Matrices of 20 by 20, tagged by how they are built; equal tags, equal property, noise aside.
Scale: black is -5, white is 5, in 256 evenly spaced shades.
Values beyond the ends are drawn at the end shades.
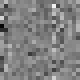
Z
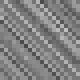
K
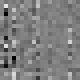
Z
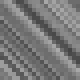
K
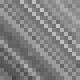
K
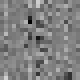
Z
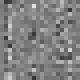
Z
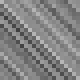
K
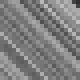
K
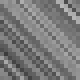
K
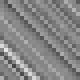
K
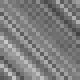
K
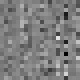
Z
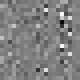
Z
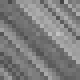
K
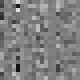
Z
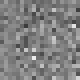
Z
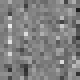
Z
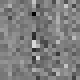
Z
